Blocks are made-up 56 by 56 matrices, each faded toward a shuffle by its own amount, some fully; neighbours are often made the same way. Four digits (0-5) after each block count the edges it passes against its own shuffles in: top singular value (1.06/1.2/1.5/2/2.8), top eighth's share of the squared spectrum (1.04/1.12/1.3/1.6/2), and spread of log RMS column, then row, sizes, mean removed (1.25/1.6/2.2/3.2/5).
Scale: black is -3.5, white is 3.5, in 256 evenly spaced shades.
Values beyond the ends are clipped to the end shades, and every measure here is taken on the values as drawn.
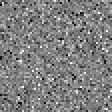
0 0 0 0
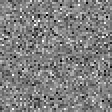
3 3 0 1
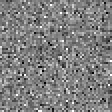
3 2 1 1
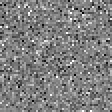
0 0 0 0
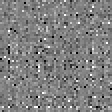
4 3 2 2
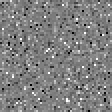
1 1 0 0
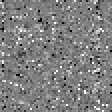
3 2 2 0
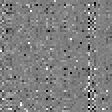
4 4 2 2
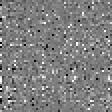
3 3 2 1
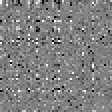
4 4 2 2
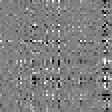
4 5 3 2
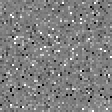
1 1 0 0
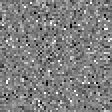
2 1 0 0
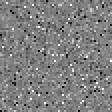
0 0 0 0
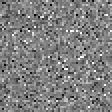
2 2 0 1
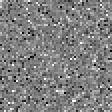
2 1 0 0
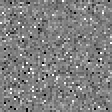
0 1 0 0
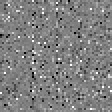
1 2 1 0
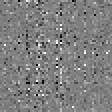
2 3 3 2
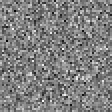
2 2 0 0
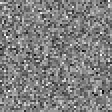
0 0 0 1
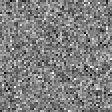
0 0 0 0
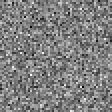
2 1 0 0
